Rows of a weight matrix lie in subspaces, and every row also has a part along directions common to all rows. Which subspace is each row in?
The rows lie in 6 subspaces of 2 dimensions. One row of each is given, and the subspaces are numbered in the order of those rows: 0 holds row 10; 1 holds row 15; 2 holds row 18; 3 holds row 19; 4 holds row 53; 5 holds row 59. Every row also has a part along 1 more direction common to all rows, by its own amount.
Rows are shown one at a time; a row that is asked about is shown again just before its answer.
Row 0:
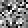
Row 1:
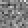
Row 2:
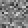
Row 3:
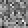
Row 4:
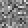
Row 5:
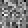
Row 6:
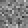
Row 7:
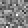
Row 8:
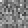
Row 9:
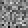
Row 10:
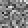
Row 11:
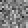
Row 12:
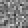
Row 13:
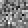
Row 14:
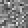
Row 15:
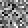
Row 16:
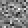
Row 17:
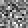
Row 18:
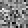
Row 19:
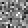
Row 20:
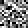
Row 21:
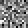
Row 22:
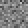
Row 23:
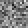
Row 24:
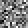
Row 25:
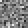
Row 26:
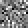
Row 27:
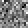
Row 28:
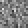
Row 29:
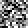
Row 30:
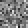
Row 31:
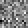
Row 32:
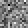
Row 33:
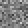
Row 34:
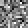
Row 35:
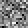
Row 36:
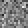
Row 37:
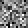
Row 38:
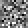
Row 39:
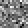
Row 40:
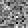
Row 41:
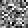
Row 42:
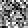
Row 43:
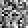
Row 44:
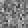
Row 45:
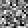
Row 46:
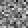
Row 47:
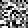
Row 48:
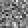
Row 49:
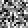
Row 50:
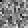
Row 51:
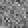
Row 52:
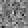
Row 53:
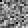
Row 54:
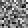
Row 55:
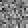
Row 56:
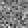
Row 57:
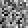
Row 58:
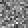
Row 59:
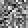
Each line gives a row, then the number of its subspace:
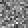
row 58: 4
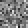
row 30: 2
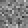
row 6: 2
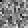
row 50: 2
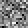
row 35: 5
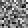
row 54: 1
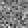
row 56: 3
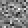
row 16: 3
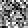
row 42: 5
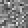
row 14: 4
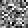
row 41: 3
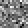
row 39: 0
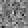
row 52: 5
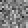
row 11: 2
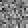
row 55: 2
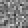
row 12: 4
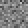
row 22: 0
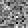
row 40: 4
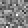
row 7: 3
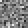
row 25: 4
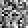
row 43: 1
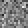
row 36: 1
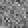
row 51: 5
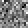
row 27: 1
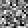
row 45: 3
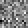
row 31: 5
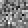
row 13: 2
